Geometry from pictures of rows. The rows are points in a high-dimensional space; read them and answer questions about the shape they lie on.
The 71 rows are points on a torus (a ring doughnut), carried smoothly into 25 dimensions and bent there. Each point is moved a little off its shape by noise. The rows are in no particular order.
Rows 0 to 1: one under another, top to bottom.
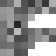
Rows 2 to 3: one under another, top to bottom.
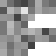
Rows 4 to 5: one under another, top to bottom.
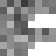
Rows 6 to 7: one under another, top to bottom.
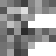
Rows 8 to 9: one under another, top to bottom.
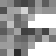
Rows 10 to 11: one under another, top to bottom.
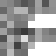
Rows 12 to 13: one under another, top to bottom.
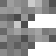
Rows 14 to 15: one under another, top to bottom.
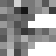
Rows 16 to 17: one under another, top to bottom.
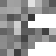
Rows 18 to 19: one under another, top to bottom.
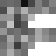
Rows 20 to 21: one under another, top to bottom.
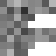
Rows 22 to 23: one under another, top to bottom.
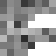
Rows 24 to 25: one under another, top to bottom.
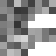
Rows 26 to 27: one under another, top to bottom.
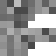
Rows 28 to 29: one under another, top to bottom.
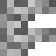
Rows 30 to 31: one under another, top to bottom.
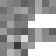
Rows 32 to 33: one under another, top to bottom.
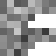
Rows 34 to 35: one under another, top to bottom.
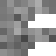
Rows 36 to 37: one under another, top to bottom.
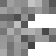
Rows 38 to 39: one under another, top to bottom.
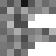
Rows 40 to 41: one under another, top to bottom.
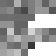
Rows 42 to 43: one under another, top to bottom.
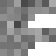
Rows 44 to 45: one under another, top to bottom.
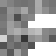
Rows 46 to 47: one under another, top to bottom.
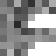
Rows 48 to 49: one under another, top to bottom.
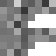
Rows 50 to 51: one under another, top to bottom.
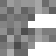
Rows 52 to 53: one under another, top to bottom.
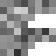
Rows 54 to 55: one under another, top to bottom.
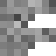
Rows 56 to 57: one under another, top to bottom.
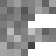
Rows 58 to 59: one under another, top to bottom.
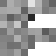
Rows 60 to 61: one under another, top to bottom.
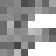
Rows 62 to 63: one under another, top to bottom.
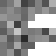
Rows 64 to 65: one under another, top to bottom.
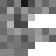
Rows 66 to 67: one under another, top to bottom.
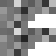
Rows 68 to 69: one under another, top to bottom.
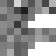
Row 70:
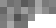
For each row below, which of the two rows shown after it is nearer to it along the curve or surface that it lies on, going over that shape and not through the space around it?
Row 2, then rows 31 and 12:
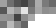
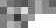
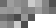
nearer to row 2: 31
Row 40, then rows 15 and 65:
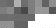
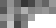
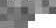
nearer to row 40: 65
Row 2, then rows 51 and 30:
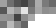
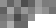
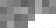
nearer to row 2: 51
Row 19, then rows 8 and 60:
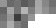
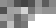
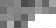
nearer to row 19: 60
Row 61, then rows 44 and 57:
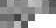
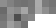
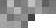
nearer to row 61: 44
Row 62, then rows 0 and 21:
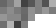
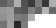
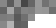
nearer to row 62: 0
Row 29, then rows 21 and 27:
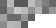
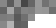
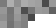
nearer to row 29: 27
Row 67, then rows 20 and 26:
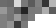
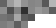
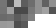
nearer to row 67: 20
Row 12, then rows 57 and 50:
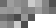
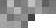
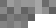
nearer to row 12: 50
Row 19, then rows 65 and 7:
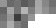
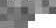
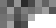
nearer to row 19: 7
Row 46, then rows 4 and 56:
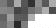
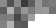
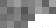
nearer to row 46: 4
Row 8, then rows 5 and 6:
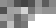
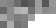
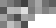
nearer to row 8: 5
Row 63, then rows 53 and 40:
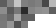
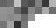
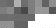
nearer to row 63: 53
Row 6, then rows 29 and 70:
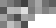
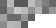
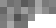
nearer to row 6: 29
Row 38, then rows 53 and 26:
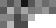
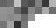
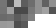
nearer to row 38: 26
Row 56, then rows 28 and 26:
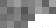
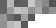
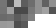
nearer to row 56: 26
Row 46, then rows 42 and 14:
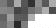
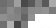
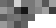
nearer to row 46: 14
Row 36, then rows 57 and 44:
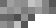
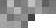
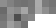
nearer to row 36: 44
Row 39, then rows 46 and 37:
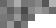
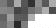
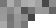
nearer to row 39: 37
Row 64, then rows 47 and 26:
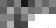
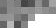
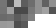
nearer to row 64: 26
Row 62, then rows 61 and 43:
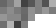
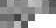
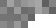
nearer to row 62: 43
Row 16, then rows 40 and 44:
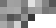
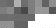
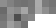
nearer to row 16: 44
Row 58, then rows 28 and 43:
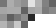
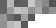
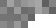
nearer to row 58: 28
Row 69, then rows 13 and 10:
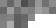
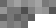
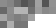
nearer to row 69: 10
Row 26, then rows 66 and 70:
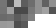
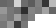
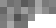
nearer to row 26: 70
